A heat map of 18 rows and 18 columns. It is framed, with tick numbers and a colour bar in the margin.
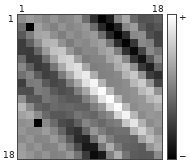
Lone odd cells: 2, each lower than its neighbours. Grain: diagonal, down to the right. Mirror symmetry: none. Histogram: bell-shaped. Average level on the scale: 50%. Ninth with the highest average: centre.
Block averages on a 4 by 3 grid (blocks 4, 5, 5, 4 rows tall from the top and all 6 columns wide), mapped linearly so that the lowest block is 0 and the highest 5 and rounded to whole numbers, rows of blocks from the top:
3 1 0 / 1 5 2 / 1 3 5 / 3 0 3
